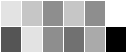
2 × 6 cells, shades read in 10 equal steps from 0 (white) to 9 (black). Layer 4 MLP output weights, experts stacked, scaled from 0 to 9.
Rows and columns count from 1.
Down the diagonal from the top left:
1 1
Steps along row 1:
up up down up down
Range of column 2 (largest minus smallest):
1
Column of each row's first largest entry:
3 6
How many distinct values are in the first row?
4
